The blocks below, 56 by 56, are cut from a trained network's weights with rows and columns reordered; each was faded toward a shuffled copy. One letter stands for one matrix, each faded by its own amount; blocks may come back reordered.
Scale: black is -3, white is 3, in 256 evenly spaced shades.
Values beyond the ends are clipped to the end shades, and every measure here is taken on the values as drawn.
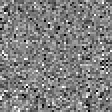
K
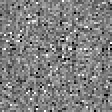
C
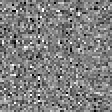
K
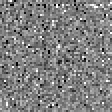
C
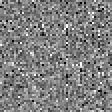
K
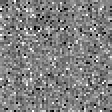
C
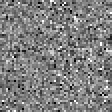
K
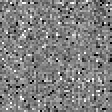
C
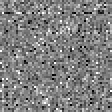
C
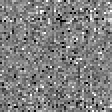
C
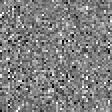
K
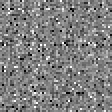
C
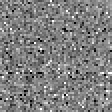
C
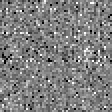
C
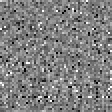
C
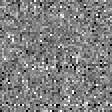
C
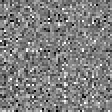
K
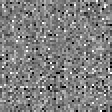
C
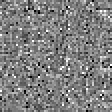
K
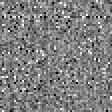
C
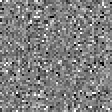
K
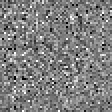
K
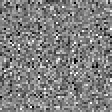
K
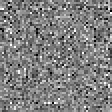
K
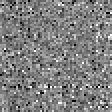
C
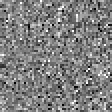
K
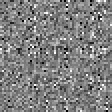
K
